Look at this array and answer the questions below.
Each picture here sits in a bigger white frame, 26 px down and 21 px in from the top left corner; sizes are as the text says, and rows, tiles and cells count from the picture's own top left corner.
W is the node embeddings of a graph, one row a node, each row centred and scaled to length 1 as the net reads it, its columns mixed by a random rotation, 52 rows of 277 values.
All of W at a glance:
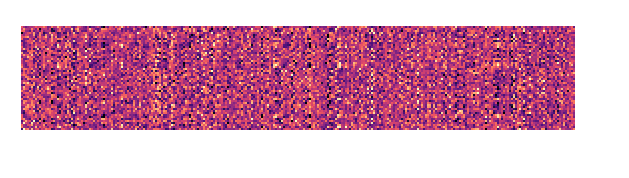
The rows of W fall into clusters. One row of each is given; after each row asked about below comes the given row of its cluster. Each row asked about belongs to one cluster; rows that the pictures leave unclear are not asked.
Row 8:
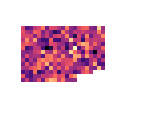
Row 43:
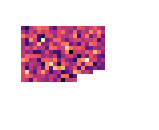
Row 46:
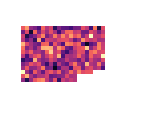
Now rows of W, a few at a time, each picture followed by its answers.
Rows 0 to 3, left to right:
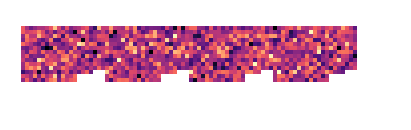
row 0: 8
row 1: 46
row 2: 46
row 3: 43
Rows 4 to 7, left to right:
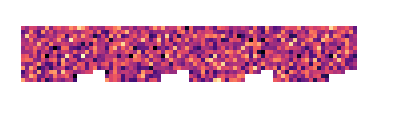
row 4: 43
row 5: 43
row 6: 8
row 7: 43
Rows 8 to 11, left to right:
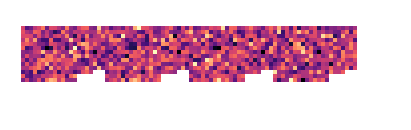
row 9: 8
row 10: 8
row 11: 46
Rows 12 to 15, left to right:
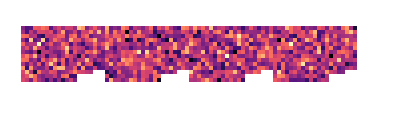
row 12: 43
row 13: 8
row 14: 46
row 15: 43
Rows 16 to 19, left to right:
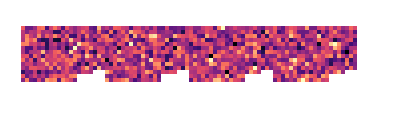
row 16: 8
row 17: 46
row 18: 8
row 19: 8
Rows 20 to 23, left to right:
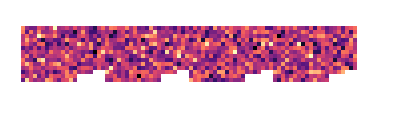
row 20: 8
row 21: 46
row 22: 43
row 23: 46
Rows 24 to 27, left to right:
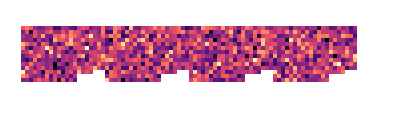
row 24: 46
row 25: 43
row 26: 43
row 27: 46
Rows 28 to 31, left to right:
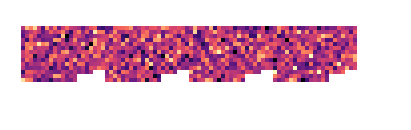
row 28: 43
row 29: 43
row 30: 46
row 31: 46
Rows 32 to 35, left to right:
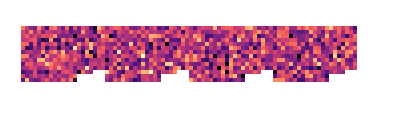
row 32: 8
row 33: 46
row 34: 43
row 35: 43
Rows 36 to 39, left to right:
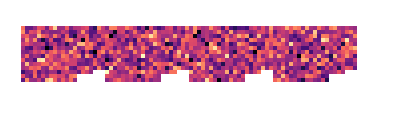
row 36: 8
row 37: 46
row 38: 46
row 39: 43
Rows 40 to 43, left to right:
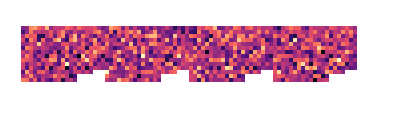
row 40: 43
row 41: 46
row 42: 43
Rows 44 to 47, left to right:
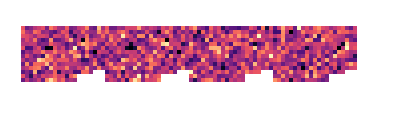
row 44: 8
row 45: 8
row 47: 43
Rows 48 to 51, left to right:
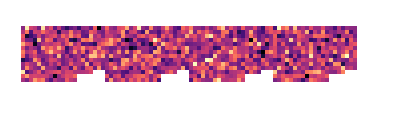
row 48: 46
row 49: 8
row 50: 8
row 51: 46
